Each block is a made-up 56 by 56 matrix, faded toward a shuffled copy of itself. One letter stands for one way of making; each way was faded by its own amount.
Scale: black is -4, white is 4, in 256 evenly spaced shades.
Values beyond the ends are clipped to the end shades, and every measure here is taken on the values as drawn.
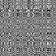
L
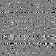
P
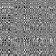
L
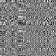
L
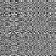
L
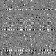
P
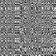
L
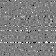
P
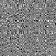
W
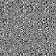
W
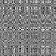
L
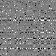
P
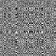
L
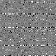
P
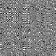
W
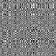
L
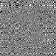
P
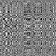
L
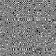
W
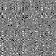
W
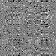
W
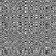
L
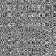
W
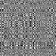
L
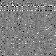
P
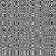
L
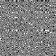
W
